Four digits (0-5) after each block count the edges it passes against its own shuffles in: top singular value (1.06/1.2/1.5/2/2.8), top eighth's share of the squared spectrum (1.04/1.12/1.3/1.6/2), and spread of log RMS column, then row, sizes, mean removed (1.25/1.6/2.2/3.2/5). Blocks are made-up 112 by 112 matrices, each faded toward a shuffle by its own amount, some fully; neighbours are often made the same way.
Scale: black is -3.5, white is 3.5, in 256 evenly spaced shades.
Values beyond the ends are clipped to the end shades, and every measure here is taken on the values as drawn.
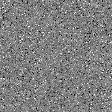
1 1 1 0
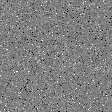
0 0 0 0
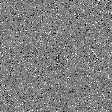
1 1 1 0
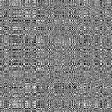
5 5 4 4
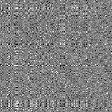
5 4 3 3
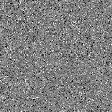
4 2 1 1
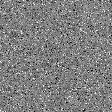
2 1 0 0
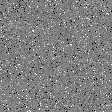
0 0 0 0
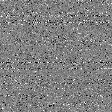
2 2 0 3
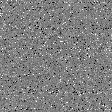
1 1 0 1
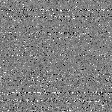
2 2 0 3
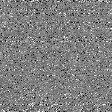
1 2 0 3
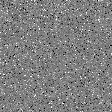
0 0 0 0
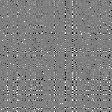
5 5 3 3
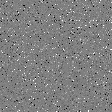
3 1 0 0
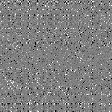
5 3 2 2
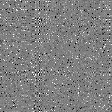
4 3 2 2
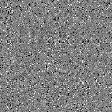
4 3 2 1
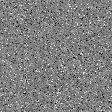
2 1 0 0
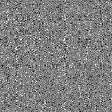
4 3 2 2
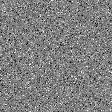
0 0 0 0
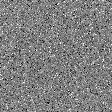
0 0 0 0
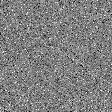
2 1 0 0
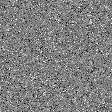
0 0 0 0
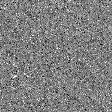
2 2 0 0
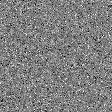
0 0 0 0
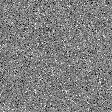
1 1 0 0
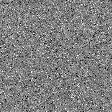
1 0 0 0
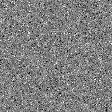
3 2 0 0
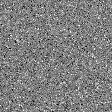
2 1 0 0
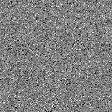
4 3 1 2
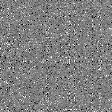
3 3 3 2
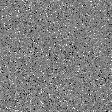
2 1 1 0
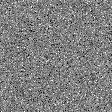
2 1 0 0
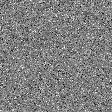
1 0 0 0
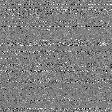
2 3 0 4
